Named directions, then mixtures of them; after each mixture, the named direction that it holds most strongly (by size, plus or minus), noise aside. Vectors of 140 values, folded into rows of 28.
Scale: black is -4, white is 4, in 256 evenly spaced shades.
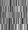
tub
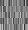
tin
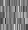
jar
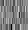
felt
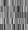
jar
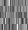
tub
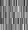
tin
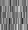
tub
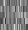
jar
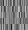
felt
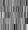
jar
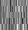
tub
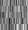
tub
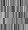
jar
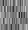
felt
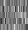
jar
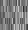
jar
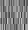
tin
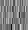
felt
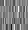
felt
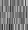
tin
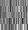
tub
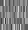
jar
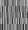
tin
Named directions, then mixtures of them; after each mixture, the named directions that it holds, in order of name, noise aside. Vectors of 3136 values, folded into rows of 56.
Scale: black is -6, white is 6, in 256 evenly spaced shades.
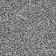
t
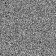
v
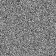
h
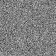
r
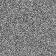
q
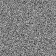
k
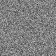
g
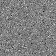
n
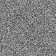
k, q, t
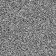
q, t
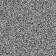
h, k, q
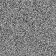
q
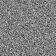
g, k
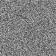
t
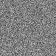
k, n, v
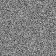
g, n, t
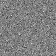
n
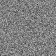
g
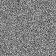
h, k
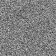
t
